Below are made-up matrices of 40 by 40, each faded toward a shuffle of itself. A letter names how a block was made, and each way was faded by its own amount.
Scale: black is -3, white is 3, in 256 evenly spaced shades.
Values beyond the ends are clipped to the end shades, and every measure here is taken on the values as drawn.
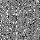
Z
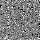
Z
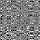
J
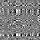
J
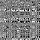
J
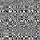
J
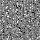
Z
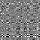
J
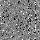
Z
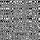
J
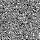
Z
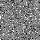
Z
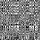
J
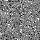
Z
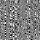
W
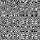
J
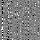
W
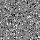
Z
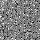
Z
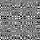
J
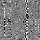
W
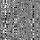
W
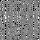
W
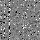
Z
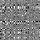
J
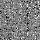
Z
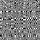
J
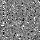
Z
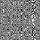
W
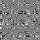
J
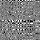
J
